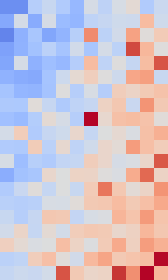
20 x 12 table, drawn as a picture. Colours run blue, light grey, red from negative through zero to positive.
The top left is the ninth with the lowest average. No regular stripes run through it. On average the colour sits 50% of the way up the scale. Neither half mirrors the other. There is an overall slope up to the bottom right. The bottom right is the ninth with the highest average.
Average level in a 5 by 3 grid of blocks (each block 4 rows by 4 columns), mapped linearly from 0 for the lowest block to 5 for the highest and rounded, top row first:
0 1 3 | 0 2 4 | 1 3 4 | 1 3 4 | 2 4 5
